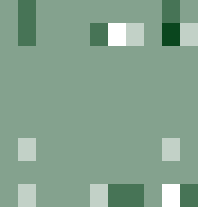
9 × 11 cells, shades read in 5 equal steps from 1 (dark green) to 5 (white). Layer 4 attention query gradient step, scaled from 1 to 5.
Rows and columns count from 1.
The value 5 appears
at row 2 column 7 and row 9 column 10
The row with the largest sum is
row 7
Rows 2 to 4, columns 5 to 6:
3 2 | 3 3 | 3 3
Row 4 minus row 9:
0 -1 0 0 0 -1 1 1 0 -2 1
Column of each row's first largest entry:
1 7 1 1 1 1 2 1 10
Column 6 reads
3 2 3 3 3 3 3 3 4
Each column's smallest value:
3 2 3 3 3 2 2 2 3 1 2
